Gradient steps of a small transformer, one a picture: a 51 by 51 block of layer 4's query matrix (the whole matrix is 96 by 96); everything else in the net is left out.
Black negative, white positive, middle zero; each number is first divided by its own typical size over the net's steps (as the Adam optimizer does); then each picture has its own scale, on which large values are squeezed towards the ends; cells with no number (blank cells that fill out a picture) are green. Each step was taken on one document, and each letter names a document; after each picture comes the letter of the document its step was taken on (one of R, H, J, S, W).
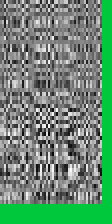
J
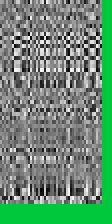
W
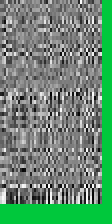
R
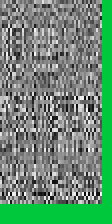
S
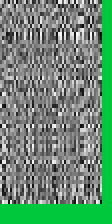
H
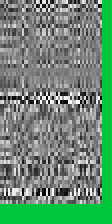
J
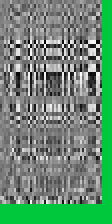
W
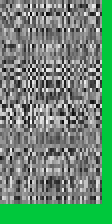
W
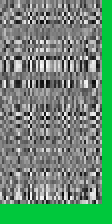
W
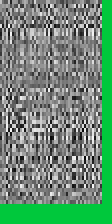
S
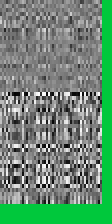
J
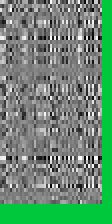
R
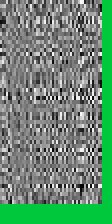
R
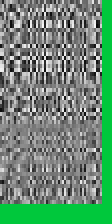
W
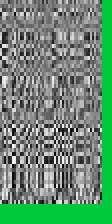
H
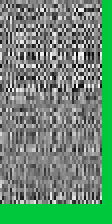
S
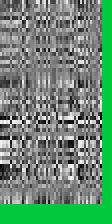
J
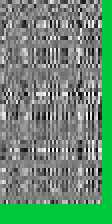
R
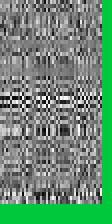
J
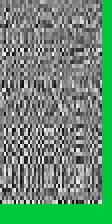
H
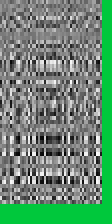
W
